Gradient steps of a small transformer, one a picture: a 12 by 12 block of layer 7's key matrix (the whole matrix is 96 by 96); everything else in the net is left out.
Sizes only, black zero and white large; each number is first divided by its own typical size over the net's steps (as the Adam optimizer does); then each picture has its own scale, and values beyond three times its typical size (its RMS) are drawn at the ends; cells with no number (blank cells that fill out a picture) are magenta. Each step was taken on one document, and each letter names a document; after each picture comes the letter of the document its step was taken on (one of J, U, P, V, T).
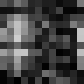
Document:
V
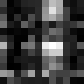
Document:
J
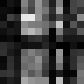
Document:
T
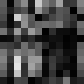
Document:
T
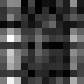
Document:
V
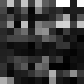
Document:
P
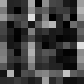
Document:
J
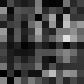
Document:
P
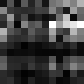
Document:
P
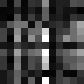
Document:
V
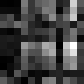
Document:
J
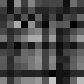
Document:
V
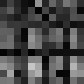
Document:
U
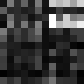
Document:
P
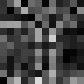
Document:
V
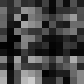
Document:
U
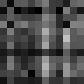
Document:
U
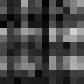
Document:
P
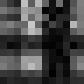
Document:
T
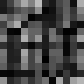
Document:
V
